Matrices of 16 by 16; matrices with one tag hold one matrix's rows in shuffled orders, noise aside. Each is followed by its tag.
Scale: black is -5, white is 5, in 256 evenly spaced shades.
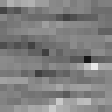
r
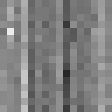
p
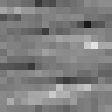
r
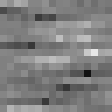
r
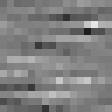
r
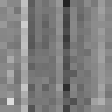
p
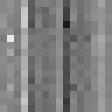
p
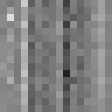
p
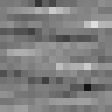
r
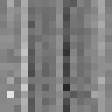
p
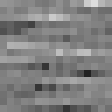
r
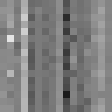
p
